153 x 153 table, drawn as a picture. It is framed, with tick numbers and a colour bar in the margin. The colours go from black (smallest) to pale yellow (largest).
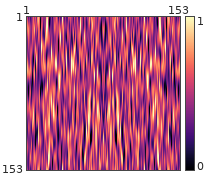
Mirror symmetry: left to right. Grain: streaks running down. Histogram: bell-shaped. Slope: none.
